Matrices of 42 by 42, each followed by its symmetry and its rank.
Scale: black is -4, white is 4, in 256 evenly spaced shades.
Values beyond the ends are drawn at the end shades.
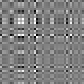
symmetric, rank one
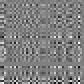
neither, rank two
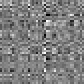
neither, rank three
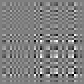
symmetric, rank one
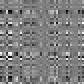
neither, rank two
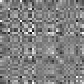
symmetric, rank three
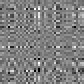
neither, rank three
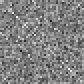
symmetric, full rank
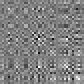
symmetric, rank three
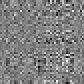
neither, rank five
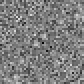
symmetric, full rank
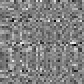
neither, rank five
